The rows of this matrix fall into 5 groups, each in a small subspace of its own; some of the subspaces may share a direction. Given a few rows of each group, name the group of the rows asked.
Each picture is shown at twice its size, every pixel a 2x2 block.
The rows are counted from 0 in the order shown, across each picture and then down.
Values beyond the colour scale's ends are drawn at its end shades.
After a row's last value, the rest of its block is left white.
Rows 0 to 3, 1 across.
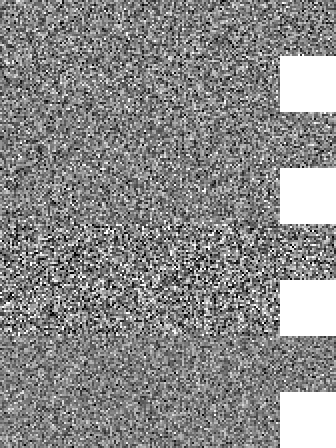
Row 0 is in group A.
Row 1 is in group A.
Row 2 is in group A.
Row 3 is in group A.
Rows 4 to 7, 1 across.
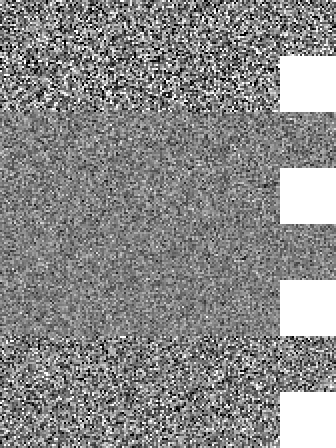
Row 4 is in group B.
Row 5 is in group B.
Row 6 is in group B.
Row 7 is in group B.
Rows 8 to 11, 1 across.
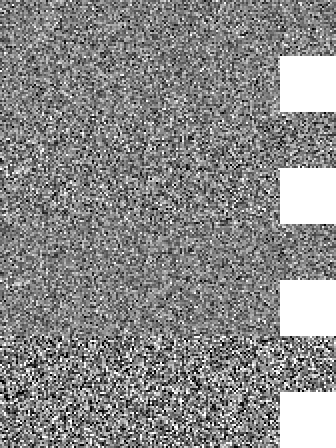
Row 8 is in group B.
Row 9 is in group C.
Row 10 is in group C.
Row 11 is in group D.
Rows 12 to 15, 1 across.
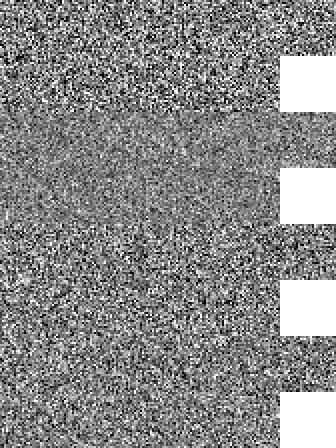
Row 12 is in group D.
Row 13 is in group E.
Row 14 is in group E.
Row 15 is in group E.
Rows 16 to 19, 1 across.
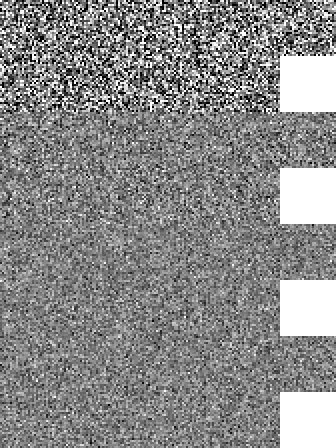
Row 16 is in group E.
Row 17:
E
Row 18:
E
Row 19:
D
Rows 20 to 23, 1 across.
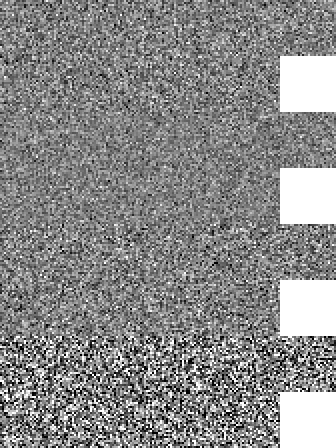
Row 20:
E
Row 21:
D
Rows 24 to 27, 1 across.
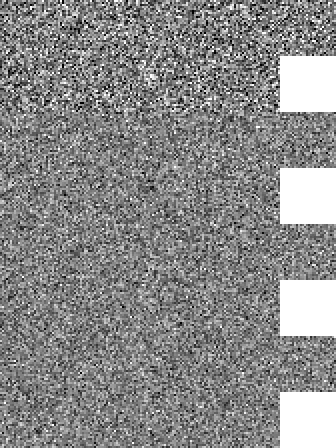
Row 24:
A
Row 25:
A
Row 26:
A
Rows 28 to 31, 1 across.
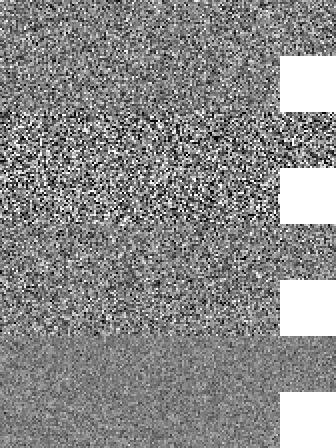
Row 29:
C
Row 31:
D
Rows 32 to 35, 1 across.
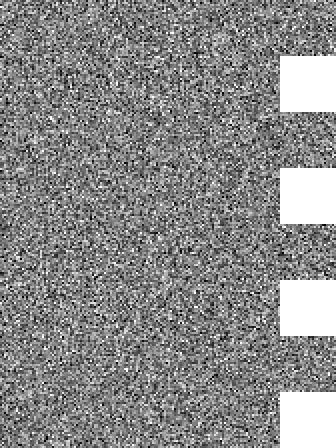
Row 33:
D
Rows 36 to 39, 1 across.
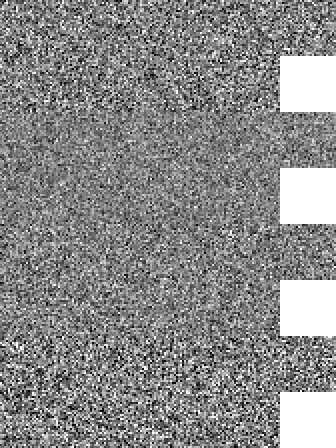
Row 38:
D
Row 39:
D
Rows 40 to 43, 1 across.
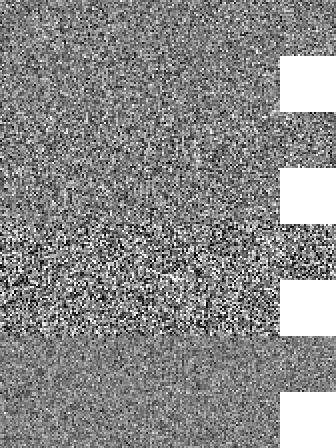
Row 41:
E
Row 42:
A
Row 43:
D
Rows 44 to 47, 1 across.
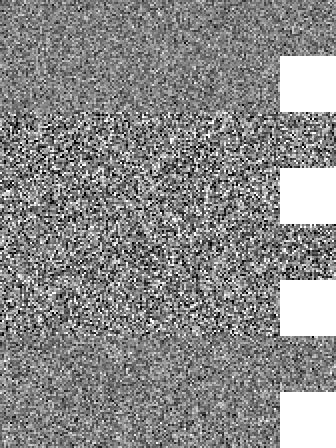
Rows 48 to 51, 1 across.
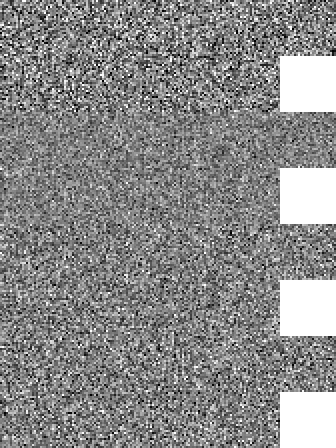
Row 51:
C
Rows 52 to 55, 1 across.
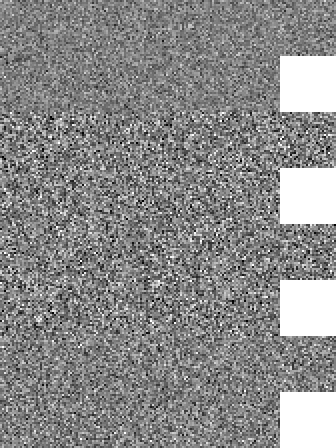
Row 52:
C
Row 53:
E
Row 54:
B
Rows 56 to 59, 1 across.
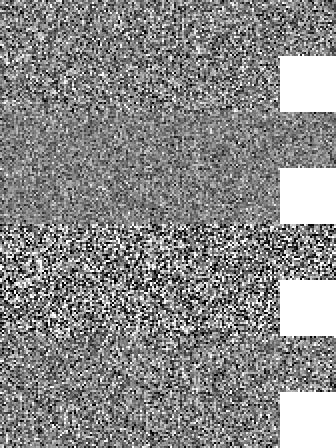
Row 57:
E
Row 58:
A
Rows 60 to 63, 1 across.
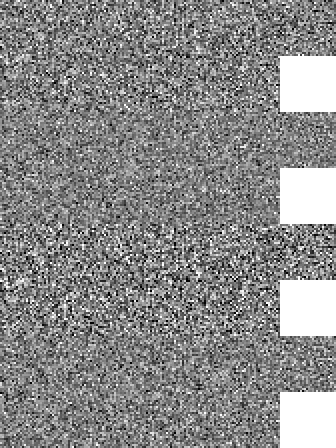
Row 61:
B
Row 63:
B
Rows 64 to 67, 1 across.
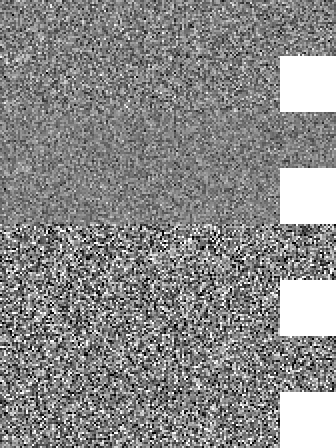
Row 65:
E
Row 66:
B
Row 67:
C
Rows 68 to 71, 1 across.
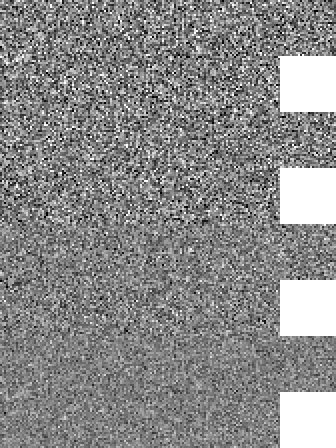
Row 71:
A
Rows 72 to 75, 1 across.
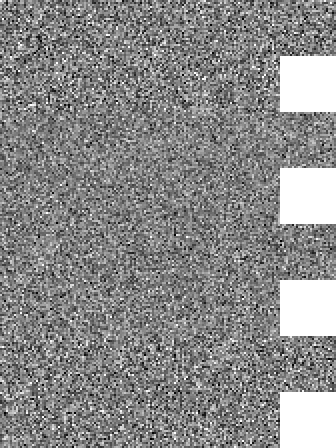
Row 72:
A
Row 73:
B
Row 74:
B
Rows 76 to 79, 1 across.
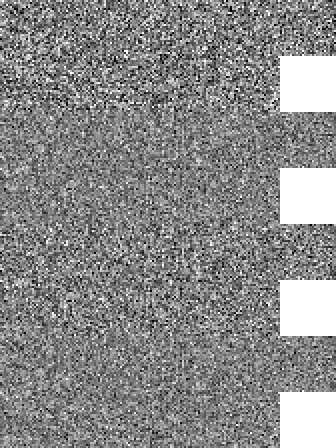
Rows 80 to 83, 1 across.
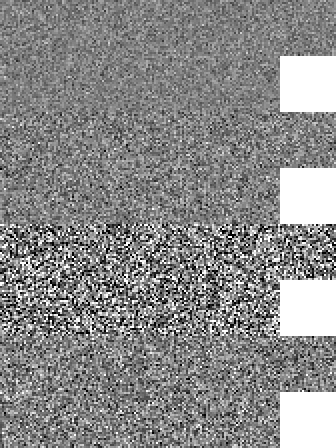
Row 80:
B
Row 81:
E
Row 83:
E
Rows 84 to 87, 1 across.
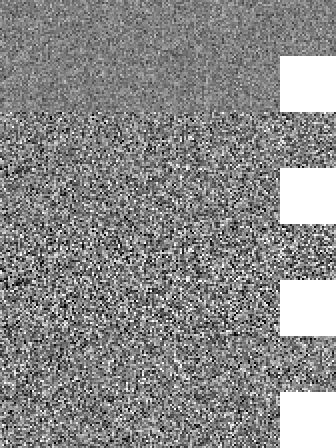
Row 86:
C
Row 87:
E
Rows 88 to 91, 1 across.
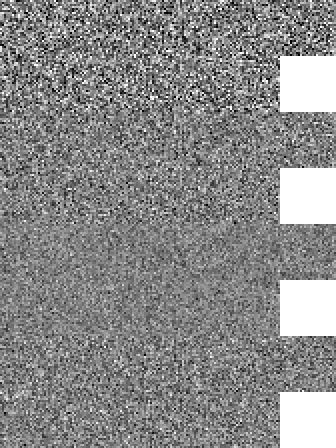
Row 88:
E
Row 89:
C
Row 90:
E
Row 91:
E
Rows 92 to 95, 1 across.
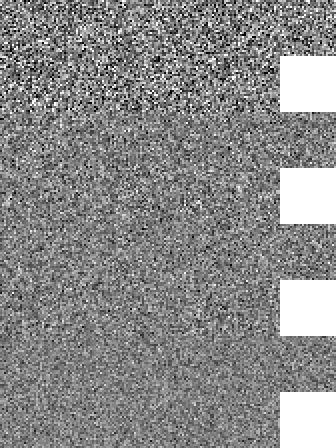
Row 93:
E
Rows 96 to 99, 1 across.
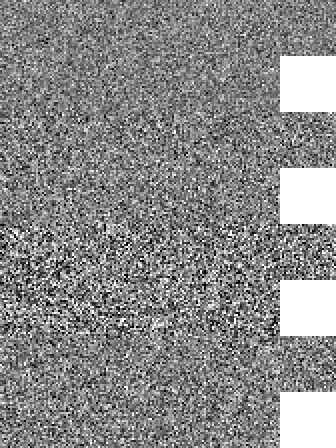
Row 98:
D
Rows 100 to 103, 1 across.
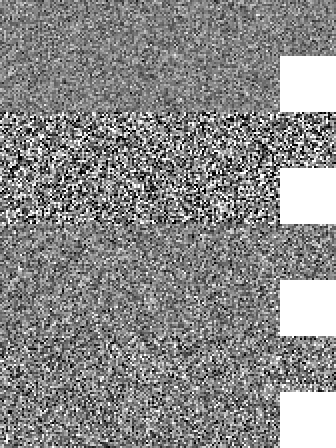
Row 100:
A
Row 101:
A
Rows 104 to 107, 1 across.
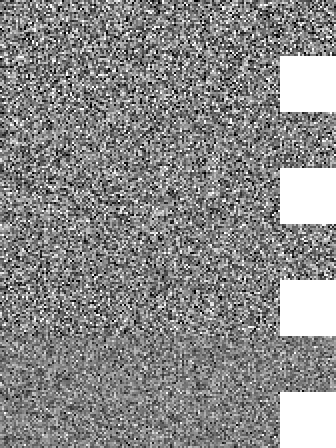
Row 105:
D
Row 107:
D
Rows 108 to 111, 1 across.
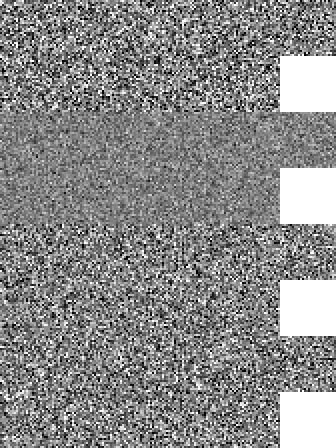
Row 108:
B
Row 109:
D
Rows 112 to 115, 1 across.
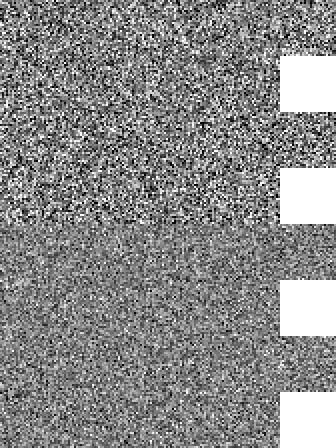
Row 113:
A
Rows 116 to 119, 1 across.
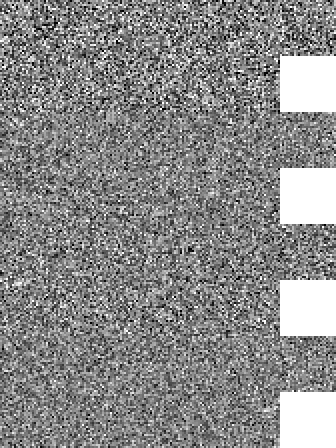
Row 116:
B
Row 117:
D
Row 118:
C
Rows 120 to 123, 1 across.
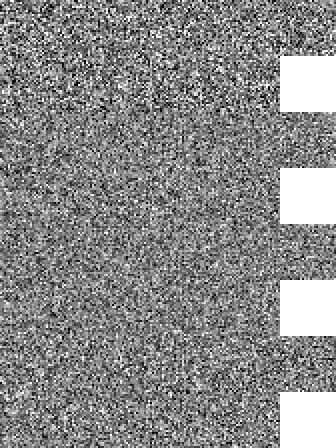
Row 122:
A
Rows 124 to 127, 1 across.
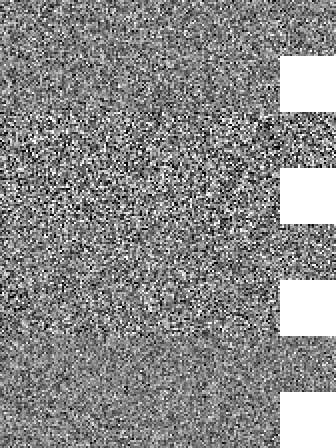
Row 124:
E
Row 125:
D
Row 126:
A
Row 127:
D
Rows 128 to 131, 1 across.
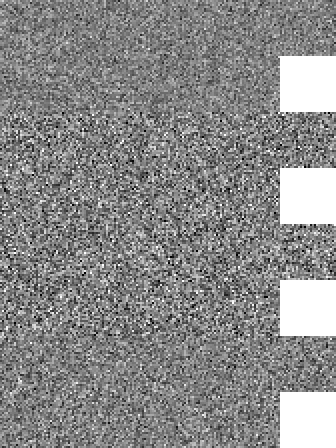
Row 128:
D
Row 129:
B
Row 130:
B
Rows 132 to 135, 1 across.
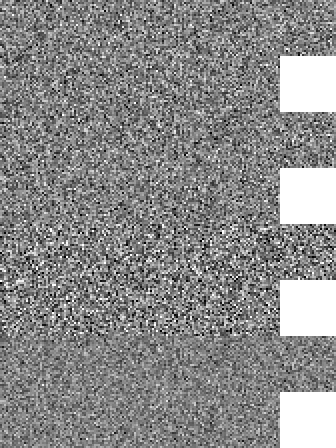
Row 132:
B
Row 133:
C
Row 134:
D
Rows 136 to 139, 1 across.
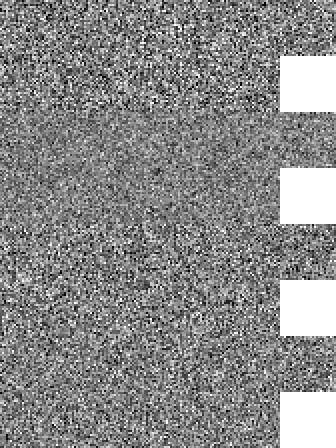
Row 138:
E
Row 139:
B
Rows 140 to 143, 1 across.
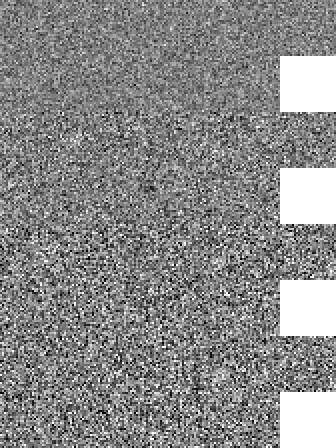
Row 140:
A
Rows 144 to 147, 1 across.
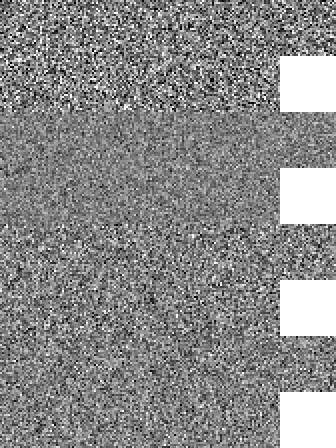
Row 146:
A
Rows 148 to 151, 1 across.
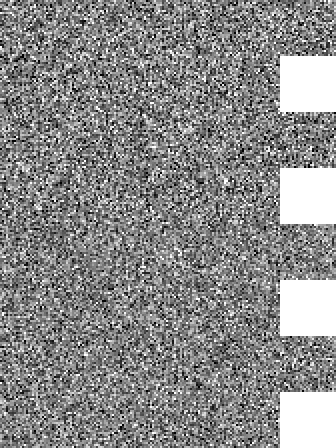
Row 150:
E
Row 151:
C
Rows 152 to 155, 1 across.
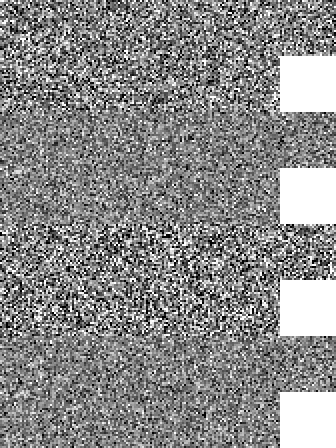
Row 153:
C
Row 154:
B
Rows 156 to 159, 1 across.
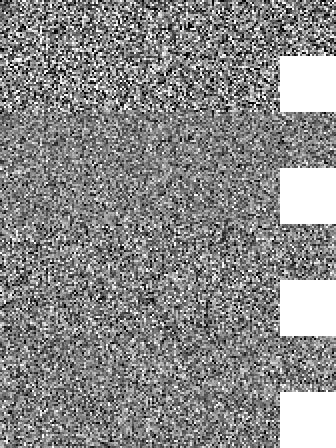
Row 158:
A
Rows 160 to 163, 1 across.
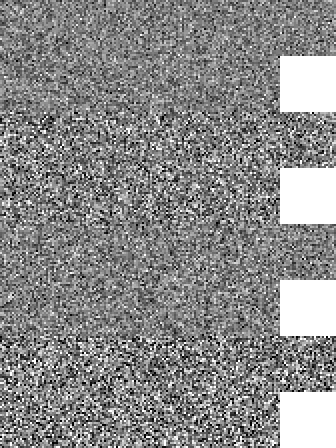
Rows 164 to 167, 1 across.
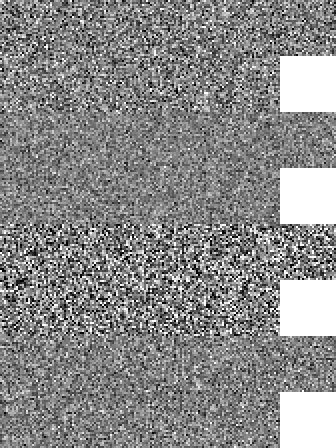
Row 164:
A
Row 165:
D
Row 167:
C
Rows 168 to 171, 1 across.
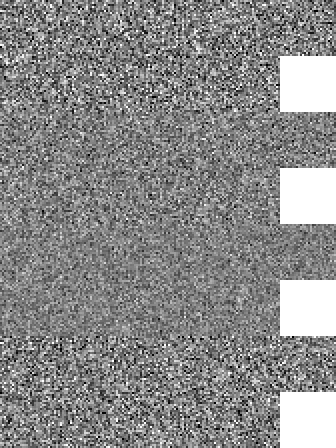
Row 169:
A
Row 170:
E
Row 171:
E
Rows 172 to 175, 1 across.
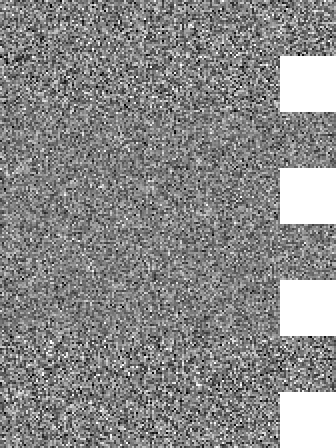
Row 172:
C
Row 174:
A
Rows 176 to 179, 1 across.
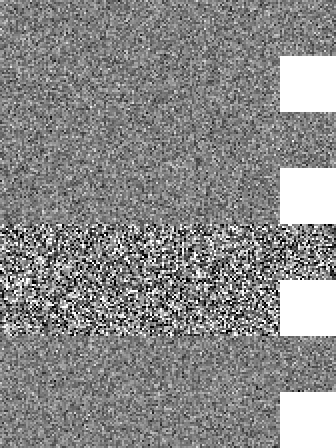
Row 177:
A
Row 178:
D
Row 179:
B
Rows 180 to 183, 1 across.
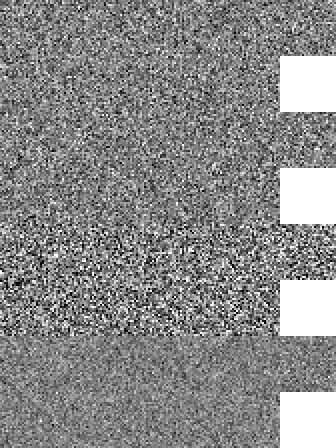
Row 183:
E
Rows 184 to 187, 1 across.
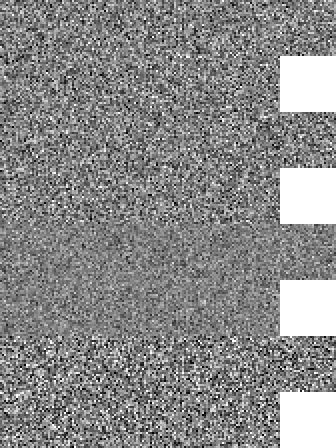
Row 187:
A
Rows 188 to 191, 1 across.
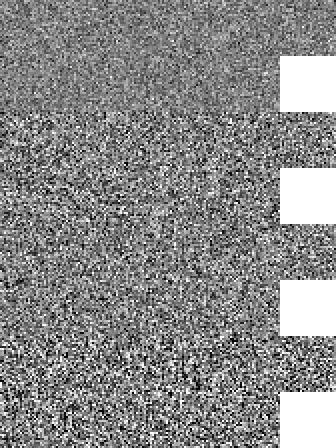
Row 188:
B
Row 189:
D
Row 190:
D
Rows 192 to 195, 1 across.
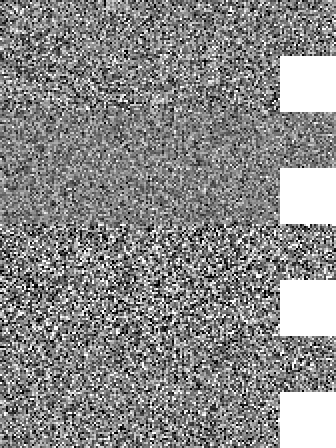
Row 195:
C
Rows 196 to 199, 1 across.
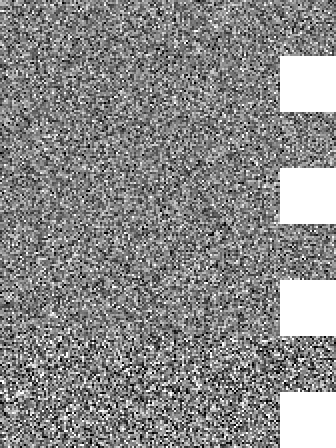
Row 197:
B
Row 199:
D
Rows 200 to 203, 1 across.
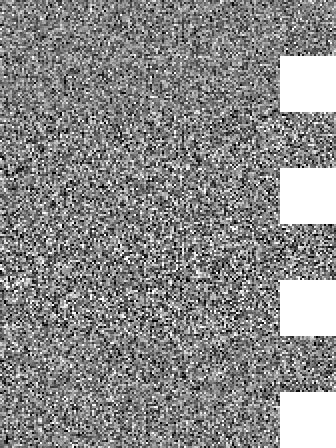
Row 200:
B
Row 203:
E
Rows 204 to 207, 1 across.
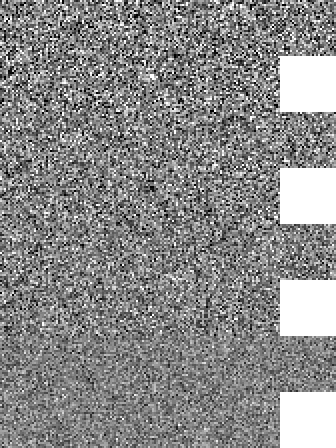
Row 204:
A
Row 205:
A
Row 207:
A
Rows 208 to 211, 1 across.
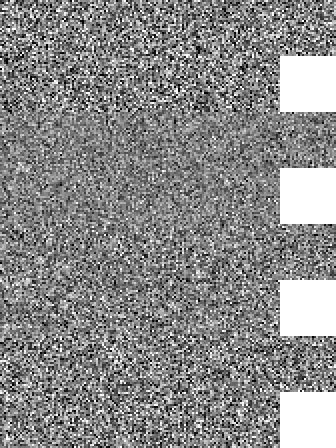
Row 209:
E
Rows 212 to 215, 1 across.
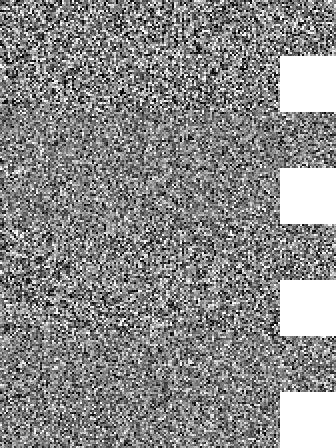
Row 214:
D
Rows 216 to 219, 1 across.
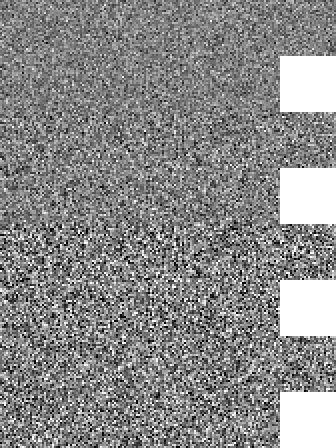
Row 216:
B
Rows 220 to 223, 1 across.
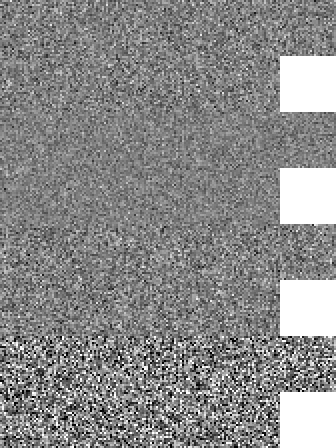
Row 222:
E
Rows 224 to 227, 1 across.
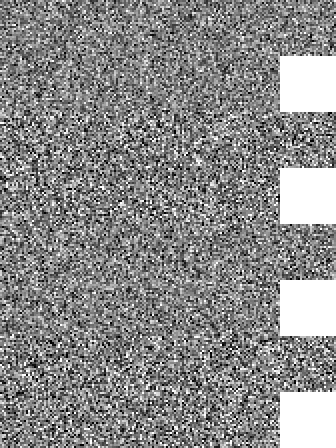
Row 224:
B
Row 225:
C
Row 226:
E
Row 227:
D
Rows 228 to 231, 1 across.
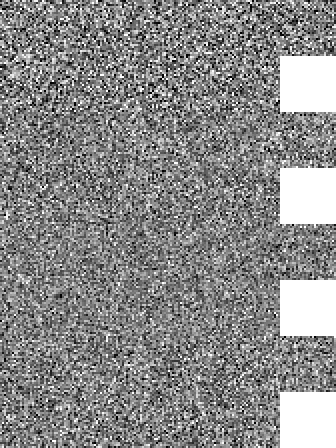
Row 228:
B
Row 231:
E
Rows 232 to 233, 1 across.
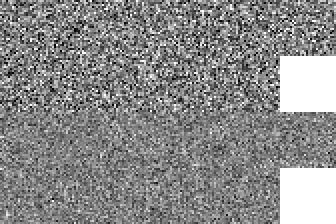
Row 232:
A
